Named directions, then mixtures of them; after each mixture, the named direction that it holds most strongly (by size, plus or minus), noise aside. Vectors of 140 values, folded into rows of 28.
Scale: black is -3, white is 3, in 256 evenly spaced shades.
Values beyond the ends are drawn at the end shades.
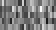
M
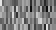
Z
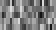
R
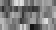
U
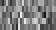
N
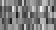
M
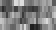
U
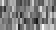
N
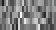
N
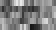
U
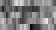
U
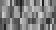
R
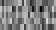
M
